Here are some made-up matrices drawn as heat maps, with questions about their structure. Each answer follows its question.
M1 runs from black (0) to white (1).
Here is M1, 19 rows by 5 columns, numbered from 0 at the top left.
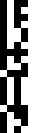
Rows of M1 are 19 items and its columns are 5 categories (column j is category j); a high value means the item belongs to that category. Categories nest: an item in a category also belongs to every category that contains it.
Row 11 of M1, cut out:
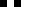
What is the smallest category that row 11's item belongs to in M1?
3
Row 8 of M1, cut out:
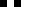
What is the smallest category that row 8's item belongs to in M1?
3
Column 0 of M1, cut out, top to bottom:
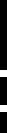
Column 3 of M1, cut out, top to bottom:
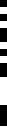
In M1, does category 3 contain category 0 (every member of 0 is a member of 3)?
no
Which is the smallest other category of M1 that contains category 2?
1
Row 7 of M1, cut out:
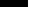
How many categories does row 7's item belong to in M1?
1
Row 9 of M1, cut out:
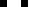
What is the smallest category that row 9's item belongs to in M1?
2
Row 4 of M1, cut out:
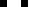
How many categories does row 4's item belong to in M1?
3
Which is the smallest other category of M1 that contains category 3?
1
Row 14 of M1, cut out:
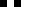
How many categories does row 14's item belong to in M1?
3
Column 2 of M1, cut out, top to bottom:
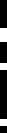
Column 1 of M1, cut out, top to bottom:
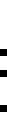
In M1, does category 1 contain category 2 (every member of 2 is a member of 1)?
yes
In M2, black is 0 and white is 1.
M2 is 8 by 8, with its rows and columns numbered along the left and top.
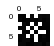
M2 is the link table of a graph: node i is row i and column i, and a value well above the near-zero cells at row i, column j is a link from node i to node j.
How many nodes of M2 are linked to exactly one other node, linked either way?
1
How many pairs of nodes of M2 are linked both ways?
7
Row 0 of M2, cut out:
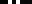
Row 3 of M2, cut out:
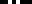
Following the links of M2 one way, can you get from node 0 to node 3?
yes
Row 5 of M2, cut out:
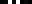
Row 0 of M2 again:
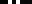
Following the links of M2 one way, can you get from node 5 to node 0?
yes
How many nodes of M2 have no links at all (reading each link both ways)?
2
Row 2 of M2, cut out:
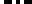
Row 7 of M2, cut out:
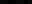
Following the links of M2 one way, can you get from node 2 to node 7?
no
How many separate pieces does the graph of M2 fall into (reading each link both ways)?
3
